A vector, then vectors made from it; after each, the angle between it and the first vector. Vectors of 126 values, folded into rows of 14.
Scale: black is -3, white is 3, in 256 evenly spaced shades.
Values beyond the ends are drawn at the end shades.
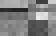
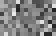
orthogonal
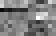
nearly parallel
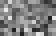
orthogonal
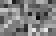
partly opposed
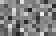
orthogonal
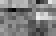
nearly parallel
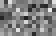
orthogonal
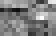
nearly parallel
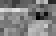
nearly opposite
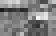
nearly parallel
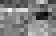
nearly opposite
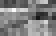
nearly opposite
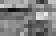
nearly parallel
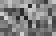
partly aligned
